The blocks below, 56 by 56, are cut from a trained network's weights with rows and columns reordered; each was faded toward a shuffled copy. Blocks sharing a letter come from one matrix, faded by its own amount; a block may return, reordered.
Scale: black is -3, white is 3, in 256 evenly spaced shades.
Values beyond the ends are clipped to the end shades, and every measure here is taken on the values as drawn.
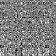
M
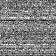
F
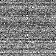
F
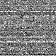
F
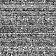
F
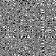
M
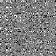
M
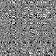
M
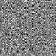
M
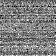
F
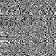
M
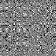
M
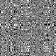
M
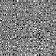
M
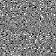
M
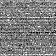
F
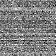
F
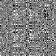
M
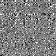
M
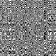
M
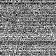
F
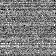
F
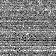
F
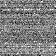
F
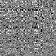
M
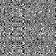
M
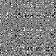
M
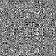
M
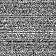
F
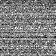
F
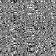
M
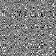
M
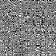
M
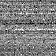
F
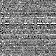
F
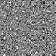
M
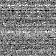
F
